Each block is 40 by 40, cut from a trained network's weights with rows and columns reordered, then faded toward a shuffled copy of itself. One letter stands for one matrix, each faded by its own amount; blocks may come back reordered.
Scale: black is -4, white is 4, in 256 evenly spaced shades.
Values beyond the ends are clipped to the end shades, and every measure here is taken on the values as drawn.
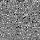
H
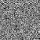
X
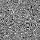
H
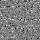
H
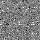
H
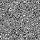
H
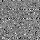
H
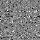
H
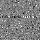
H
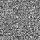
X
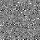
H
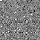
H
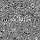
H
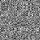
X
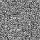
X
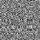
X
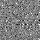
H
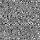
H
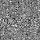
H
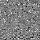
H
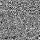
X
